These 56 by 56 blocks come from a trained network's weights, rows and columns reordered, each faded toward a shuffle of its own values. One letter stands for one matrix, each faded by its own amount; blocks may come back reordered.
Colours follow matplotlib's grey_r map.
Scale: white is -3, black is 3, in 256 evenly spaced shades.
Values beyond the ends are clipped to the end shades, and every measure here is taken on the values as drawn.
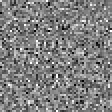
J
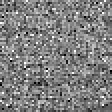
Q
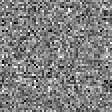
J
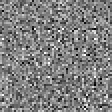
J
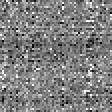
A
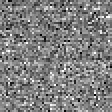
Q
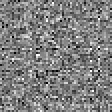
J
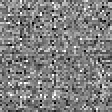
A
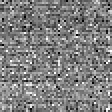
A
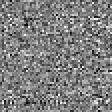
J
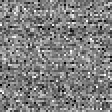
Q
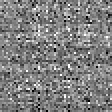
A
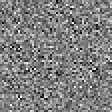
J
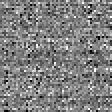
A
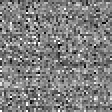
A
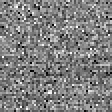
Q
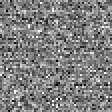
Q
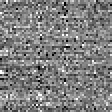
A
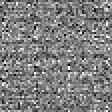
A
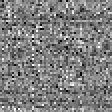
A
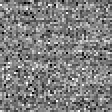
Q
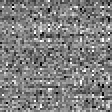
A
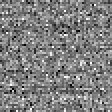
Q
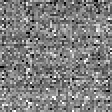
A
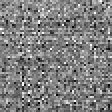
A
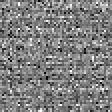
A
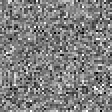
J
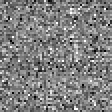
Q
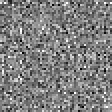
J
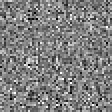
J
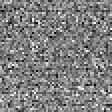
Q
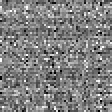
A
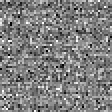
Q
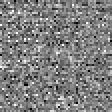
Q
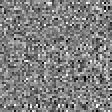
J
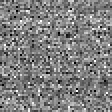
Q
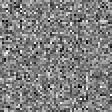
J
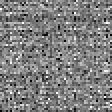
A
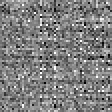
A
